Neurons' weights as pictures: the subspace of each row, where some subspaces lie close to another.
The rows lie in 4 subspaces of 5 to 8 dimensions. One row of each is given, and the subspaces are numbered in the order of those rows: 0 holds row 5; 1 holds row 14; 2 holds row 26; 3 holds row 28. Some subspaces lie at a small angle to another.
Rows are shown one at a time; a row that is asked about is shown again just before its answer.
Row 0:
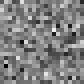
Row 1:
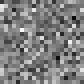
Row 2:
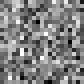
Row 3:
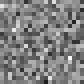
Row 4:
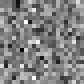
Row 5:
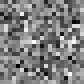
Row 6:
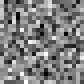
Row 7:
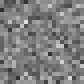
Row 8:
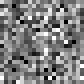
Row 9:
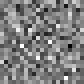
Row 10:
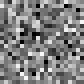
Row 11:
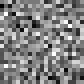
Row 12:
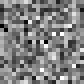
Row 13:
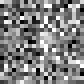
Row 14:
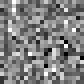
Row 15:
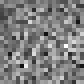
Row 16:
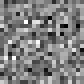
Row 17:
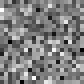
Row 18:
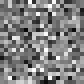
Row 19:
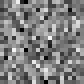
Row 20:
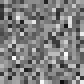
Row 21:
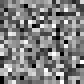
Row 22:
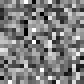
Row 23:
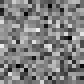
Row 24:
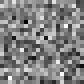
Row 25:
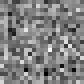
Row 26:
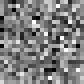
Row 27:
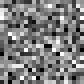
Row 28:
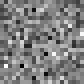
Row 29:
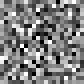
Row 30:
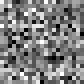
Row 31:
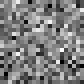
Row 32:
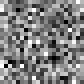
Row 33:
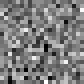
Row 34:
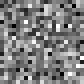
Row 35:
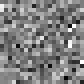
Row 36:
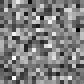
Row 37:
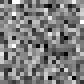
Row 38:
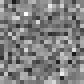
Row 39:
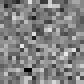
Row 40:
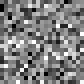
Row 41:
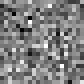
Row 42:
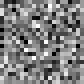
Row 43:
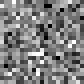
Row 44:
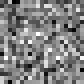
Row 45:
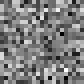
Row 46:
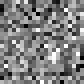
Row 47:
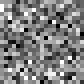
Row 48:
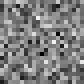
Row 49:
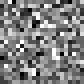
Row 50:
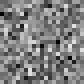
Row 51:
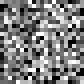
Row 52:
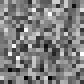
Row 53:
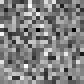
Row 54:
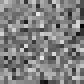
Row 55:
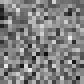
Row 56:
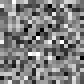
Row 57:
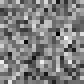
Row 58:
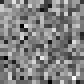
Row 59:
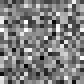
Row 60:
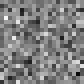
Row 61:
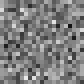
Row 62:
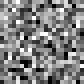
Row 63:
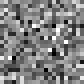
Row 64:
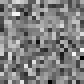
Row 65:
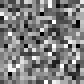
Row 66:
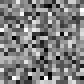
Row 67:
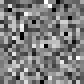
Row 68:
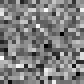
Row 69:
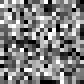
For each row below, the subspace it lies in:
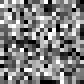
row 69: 0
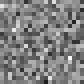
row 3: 2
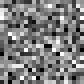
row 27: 2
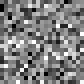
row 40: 0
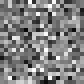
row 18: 0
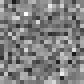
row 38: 2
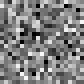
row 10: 1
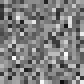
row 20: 3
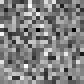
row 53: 3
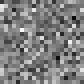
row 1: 0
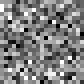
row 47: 0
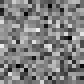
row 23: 2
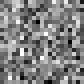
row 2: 3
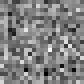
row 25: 1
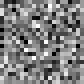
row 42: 2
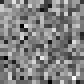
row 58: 3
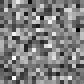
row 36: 3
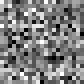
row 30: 3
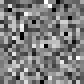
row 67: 3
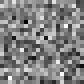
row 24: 0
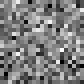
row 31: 3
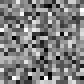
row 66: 0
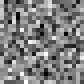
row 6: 3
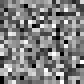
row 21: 1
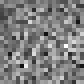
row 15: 3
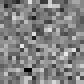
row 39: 3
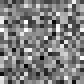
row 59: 1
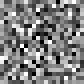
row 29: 1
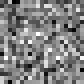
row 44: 1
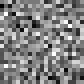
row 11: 2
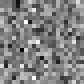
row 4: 3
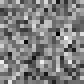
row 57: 3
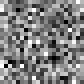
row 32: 3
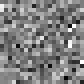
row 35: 0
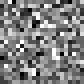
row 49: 1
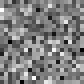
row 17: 2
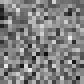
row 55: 3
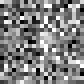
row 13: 1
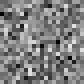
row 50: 0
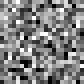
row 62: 3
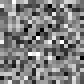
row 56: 1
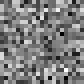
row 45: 1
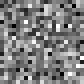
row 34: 0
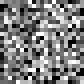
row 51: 0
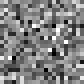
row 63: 1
